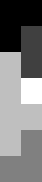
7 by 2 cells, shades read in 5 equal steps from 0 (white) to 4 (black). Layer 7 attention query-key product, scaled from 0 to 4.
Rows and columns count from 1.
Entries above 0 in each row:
2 2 2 1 2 2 2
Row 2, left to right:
4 3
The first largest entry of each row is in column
1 1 2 1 1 2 1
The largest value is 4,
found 3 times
